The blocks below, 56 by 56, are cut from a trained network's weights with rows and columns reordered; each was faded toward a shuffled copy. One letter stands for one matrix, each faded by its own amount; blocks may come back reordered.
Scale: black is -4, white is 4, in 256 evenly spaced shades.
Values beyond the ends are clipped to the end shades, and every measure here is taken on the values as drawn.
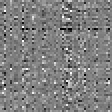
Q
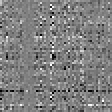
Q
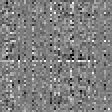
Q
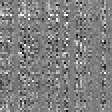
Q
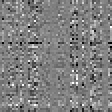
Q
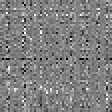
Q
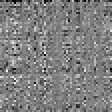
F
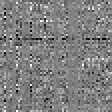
Q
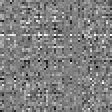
F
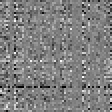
Q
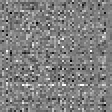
F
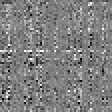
Q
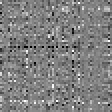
Q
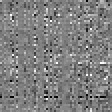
Q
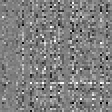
Q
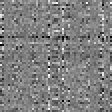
F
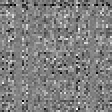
F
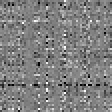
Q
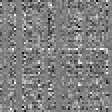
Q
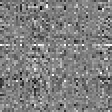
F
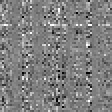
Q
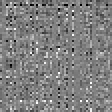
Q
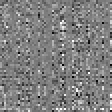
F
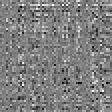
F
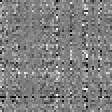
Q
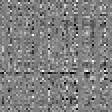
Q
